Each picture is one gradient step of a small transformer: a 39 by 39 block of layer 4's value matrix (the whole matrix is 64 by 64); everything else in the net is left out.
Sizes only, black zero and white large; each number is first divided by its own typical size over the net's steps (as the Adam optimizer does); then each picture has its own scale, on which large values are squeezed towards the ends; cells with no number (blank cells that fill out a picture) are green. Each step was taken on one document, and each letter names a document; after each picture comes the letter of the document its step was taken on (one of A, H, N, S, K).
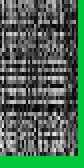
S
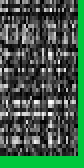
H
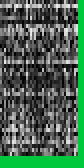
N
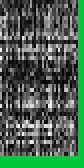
H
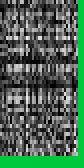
N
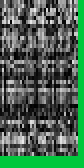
S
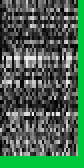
N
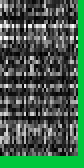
H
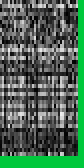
S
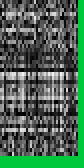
S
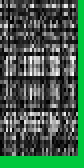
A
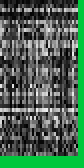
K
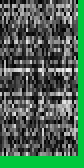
N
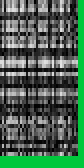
S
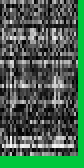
S
